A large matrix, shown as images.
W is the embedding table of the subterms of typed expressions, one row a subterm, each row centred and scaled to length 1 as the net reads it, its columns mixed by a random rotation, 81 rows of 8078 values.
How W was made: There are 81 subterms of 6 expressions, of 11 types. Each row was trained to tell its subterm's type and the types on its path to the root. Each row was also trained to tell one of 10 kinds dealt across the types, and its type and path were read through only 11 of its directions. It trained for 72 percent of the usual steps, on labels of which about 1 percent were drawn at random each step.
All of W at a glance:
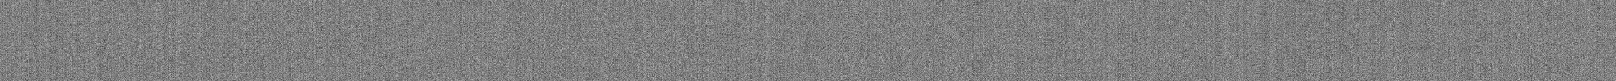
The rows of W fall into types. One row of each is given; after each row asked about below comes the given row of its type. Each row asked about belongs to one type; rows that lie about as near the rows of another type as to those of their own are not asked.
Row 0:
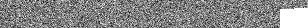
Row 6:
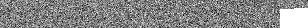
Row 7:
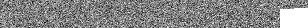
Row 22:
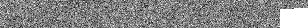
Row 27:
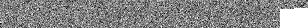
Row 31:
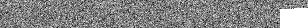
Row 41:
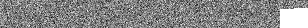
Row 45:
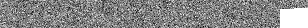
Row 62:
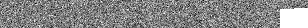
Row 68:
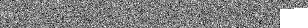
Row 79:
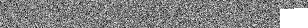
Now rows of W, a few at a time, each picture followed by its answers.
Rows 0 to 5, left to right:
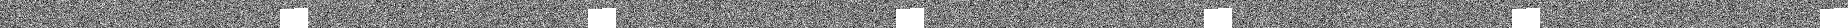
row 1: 62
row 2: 68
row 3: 41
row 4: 68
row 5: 45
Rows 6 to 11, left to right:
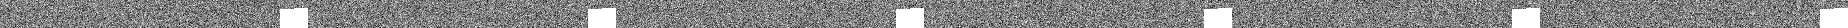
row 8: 62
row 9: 22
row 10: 31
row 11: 22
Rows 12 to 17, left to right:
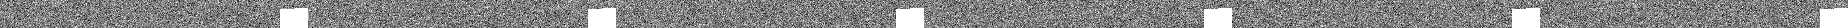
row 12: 62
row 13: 7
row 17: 31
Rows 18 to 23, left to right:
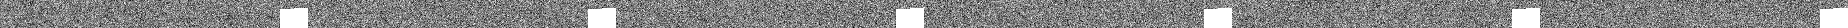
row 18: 7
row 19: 7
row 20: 68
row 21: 31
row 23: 45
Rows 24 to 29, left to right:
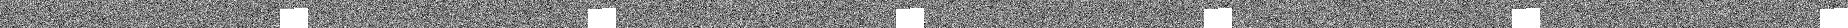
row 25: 27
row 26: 62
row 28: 7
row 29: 62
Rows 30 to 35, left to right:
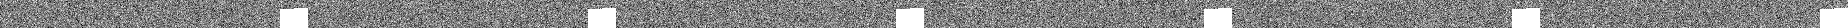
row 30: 22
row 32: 22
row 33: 27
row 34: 79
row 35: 79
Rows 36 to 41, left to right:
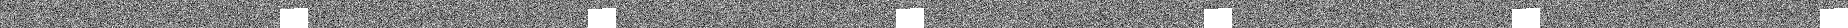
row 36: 62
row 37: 27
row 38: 0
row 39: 7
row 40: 45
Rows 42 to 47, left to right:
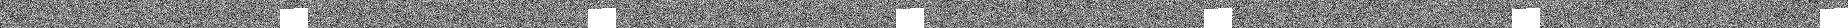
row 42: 7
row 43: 6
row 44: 7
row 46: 41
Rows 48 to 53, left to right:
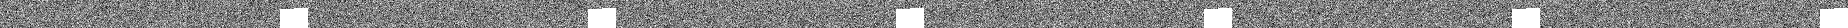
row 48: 45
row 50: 62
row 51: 6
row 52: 41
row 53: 22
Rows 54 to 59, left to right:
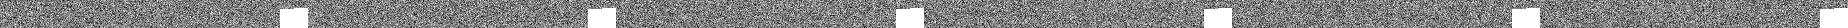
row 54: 27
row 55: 79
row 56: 22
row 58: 22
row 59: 0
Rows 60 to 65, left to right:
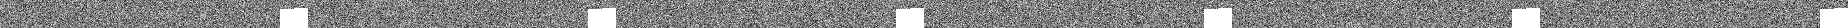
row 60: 31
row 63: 31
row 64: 27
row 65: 22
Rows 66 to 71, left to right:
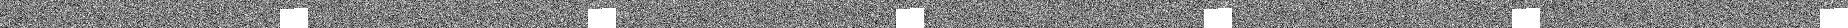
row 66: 31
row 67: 0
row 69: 31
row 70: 68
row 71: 0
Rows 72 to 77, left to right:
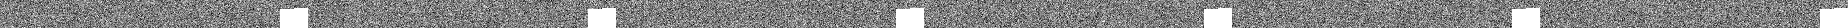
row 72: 7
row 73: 27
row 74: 68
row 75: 68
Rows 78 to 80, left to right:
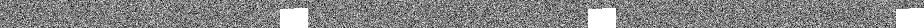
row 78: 62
